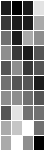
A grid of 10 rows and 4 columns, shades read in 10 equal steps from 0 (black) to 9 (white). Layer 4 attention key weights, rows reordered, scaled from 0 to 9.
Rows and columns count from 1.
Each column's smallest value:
1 0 1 0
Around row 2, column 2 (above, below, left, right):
0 1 2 1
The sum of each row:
10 10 16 11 13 11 17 19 26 20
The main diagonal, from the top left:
1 1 6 3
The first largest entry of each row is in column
4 4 3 1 2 1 1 2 3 2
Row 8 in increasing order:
3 4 4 8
